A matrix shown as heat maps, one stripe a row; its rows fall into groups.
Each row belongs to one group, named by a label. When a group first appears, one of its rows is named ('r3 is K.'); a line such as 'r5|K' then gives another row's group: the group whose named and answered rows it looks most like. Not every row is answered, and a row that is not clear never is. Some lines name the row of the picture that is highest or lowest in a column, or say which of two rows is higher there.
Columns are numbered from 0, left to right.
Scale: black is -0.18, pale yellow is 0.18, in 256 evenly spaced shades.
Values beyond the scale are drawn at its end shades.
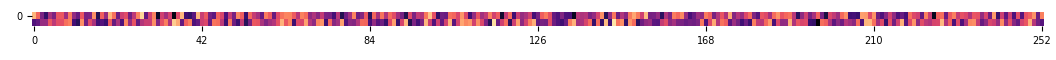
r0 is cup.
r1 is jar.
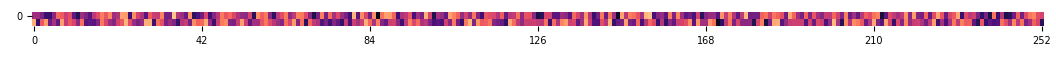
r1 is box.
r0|cup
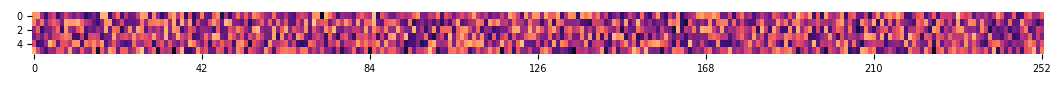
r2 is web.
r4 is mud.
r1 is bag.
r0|web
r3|jar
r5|cup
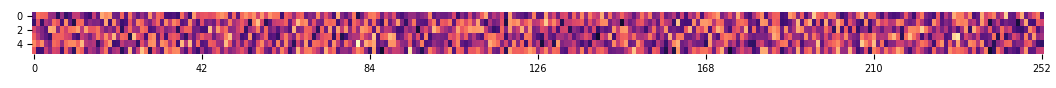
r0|box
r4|bag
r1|web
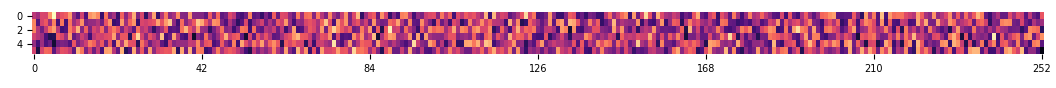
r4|box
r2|mud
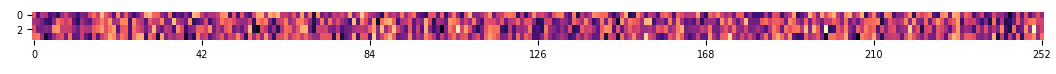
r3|cup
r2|cup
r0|box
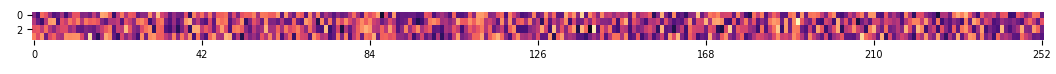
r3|bag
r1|mud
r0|box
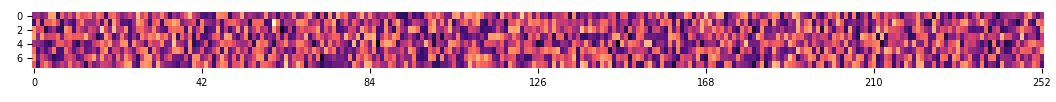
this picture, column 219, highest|6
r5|web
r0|mud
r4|cup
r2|web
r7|box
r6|box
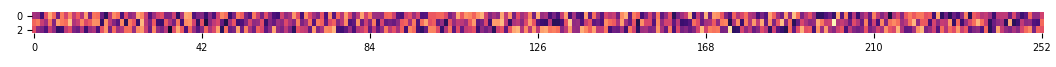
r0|mud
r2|web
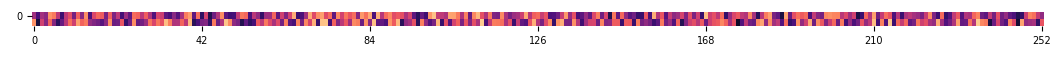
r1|bag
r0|mud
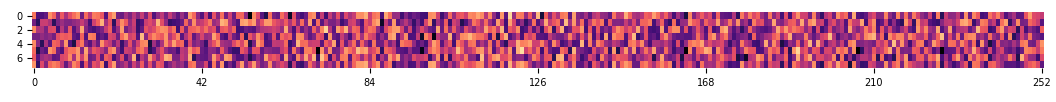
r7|mud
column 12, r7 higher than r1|No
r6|bag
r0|mud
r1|box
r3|jar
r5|mud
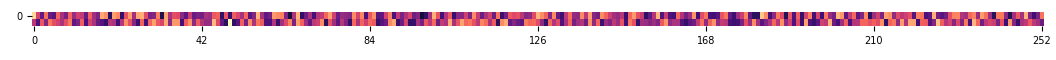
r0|web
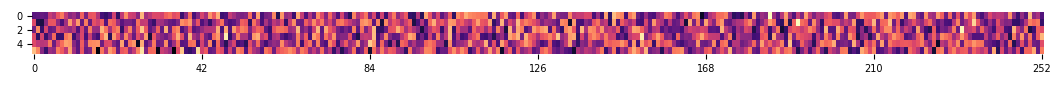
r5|cup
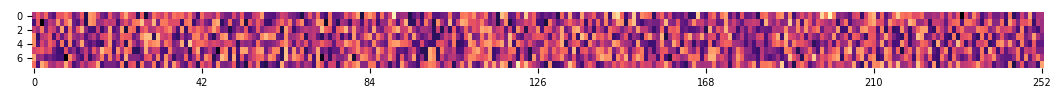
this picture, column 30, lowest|3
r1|jar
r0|jar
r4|bag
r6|box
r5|box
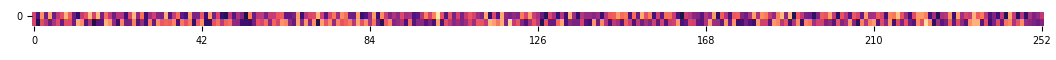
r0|jar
